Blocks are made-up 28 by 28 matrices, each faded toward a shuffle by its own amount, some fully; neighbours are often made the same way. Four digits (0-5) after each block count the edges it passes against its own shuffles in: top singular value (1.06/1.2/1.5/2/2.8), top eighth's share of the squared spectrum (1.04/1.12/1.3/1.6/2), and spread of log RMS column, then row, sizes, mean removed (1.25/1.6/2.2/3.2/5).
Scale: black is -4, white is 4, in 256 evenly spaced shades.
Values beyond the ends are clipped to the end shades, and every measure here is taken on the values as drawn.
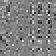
4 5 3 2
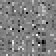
3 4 1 1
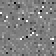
0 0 0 0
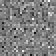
3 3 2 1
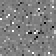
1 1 0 0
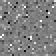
0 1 0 0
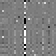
4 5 1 0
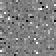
2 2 0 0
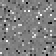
0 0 0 0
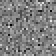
2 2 0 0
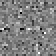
2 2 0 1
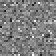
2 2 0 2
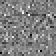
1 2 0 1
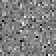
0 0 0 0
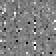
2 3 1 0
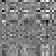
4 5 3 3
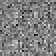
3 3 1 1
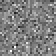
0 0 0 0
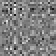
4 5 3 2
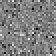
2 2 1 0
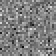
2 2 0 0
